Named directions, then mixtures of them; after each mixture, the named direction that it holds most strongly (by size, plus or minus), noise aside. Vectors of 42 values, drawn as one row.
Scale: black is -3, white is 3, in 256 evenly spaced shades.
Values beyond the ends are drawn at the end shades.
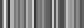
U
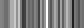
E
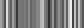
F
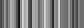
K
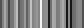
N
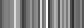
E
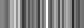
E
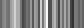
E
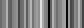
N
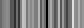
E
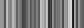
F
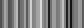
N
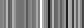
F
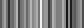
N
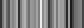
N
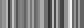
F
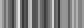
K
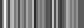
U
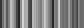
K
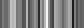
E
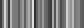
U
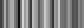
K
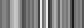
E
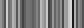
F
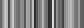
U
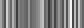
F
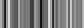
N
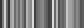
U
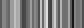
E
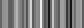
N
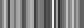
U
